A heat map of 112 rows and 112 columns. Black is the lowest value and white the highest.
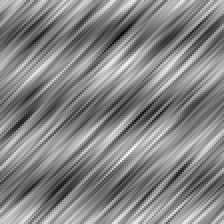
Grain: diagonal, up to the right. Slope: none. Stripes: horizontal, repeating 3 times. Average level on the scale: 50%. Odd rows or columns: none.
